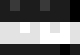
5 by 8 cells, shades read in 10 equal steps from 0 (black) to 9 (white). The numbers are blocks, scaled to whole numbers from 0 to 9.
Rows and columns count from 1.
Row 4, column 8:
8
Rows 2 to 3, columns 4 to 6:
1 1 1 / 8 9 8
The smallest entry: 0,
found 3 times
